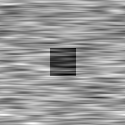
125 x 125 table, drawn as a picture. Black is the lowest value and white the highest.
Grain: streaks across. Odd patch: lower, in the centre. Slope: none. Ninth with the lowest average: centre.
